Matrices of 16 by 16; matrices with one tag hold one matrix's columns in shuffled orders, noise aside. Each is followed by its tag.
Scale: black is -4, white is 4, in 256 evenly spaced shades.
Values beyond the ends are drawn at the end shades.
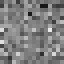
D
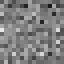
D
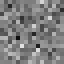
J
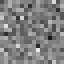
J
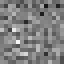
D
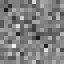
J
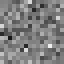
J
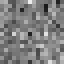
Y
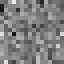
Y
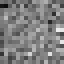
D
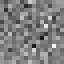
J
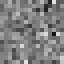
Y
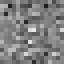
D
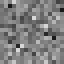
J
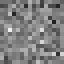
D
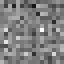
D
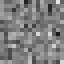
Y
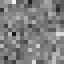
Y
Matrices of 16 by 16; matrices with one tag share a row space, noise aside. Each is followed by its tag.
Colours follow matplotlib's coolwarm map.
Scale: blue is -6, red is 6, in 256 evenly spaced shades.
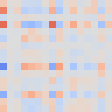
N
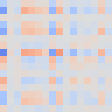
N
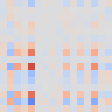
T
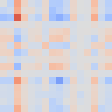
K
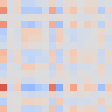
N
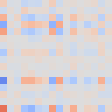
N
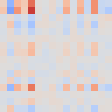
T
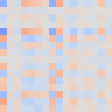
N
